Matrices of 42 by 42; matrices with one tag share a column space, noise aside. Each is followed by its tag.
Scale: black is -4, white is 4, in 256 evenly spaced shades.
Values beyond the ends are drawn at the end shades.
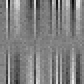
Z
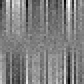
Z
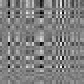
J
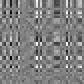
J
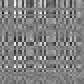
J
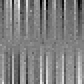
Z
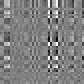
J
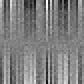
Z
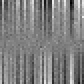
Z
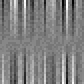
Z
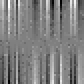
Z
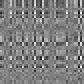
J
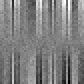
Z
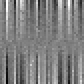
Z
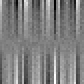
Z
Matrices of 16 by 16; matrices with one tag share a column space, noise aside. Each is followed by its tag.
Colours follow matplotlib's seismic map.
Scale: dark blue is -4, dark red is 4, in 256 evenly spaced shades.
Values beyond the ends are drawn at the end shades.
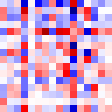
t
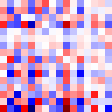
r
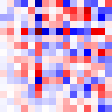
t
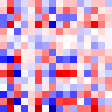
r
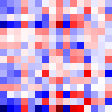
r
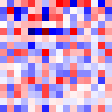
t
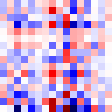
r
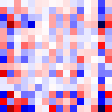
r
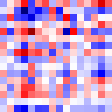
t
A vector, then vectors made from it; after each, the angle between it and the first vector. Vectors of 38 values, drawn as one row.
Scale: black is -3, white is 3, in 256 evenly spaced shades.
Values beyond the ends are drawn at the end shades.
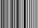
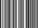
nearly opposite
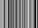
orthogonal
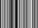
orthogonal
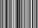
orthogonal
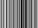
orthogonal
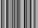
partly aligned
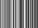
nearly opposite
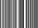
nearly opposite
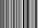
orthogonal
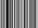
partly aligned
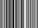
partly opposed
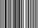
partly opposed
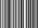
nearly opposite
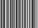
partly aligned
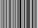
orthogonal
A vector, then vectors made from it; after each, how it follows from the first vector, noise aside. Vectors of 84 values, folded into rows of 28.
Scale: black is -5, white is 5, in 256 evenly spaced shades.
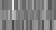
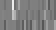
partly zeroed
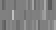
partly zeroed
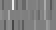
partly zeroed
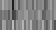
negated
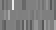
partly zeroed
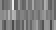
copied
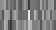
wrapped around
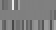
partly zeroed
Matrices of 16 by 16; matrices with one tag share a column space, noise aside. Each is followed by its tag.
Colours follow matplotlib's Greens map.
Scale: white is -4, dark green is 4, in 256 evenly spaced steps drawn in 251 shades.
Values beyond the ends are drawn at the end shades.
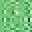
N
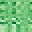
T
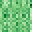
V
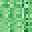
V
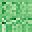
T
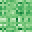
N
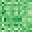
N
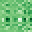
N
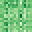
V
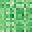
V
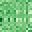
N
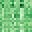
V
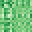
V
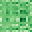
N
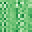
V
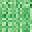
V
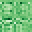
T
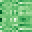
N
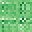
T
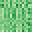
V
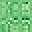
T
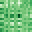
V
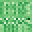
T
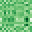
N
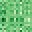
N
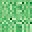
T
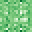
N
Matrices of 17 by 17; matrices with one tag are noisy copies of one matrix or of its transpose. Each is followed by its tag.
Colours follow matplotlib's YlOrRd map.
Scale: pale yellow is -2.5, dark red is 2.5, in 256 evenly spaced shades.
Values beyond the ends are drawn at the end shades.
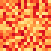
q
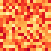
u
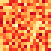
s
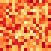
u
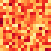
s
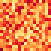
u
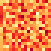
s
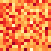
u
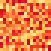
s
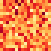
u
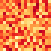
q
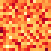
u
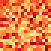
q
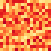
s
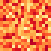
q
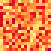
s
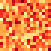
s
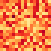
q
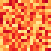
s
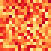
u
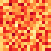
s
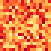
u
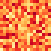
q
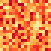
s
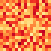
q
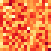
s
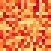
q
